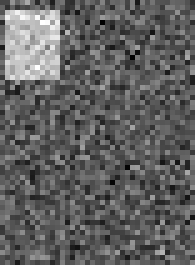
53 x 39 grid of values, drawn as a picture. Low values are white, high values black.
Ninth with the lowest average: top left. Mirror symmetry: none. Average level on the scale: 60%. Histogram: skewed, a long tail of low values. Stripes: none. Odd patch: lower, in the top left.
